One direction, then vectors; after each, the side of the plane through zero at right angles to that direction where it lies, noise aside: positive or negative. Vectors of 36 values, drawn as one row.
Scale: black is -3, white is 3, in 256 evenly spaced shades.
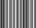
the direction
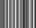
positive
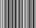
negative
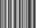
negative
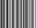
positive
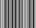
negative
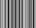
negative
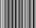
negative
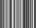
positive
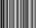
positive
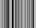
negative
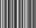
negative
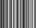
positive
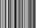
negative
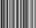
positive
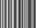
negative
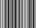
negative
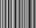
negative
